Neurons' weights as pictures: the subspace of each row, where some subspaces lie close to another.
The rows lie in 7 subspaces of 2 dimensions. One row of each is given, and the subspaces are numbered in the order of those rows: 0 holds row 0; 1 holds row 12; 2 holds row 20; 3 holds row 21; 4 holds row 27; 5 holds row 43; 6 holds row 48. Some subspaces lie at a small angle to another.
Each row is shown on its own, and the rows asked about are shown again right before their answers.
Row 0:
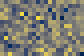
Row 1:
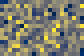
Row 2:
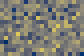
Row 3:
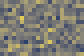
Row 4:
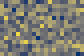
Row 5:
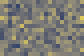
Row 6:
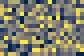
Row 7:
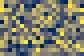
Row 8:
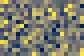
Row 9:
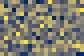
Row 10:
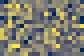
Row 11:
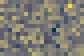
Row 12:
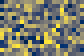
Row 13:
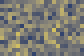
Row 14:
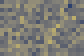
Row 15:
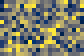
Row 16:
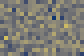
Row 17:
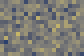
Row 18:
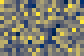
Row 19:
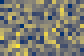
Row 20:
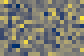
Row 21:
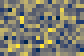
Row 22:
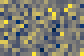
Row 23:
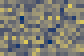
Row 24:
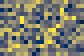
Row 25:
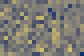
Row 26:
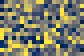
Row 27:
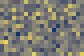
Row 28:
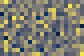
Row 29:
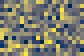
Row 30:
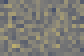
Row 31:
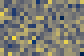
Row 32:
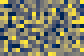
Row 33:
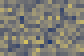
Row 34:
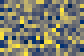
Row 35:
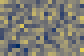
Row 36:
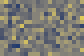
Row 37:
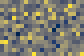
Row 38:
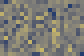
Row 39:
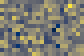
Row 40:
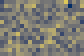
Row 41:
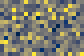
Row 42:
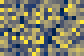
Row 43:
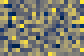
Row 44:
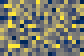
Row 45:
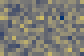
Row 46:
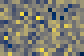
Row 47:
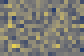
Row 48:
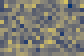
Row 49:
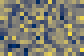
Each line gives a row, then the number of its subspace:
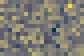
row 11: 1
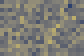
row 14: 3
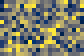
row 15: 6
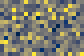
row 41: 4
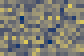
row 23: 3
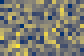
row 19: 4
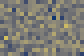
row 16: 1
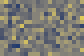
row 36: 2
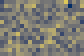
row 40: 6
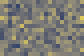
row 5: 2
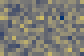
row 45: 2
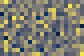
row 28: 5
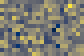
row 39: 1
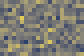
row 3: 3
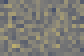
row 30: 5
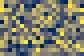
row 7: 6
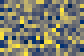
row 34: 1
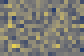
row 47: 5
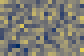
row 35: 0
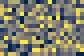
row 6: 3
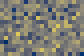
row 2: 4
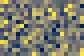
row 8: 0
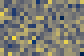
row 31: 5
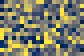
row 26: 1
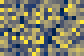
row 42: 3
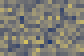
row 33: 3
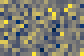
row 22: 0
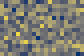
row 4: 6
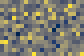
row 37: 4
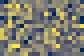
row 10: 2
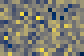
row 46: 0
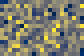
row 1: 0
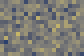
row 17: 4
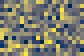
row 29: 1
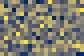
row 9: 6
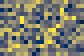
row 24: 3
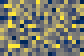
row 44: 5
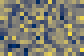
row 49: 0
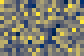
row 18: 6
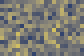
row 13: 4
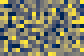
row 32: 5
